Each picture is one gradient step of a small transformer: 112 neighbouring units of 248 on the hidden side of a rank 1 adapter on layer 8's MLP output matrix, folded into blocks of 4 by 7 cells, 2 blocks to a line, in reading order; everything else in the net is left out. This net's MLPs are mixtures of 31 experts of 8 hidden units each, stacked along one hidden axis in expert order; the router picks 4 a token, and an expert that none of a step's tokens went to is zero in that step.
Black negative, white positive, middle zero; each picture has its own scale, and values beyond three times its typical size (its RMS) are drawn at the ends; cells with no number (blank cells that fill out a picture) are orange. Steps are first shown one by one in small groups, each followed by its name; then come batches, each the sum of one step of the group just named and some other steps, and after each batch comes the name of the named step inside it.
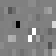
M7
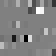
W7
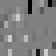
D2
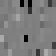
D2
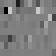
W7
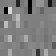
D2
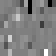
D2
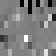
D2
